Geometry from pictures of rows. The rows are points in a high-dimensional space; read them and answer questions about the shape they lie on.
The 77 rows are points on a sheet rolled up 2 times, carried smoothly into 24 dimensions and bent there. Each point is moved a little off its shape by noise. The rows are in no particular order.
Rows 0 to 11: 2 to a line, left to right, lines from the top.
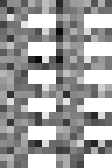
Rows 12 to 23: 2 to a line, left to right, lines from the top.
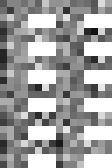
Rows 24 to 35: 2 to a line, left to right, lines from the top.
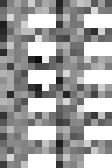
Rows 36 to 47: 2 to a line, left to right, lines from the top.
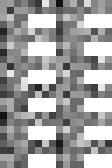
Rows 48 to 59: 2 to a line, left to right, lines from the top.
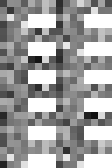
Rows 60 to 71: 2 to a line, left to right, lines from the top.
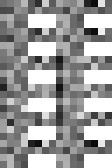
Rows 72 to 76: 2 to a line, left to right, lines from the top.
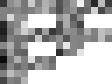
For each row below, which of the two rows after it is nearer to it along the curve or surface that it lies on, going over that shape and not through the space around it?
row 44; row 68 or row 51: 51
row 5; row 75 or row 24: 24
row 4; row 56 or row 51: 51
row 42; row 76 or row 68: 76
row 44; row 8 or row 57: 57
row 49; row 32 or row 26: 26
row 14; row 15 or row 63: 15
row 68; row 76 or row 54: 54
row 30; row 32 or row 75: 75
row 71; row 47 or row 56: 47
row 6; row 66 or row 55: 66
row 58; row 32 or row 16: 16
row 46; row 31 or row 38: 31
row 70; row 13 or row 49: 49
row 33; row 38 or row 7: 7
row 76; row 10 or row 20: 20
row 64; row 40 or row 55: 55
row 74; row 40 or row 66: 66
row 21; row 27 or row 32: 27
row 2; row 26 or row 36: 36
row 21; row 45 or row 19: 19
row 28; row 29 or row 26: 26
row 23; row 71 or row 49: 49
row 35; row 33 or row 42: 42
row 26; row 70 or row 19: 70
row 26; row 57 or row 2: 57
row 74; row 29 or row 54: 29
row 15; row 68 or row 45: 68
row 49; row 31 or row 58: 58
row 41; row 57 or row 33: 33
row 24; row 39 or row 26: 26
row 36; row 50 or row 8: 8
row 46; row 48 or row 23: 48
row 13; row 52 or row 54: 54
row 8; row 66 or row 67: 66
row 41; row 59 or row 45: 59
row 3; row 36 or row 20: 20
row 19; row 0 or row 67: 0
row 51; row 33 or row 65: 65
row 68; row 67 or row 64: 64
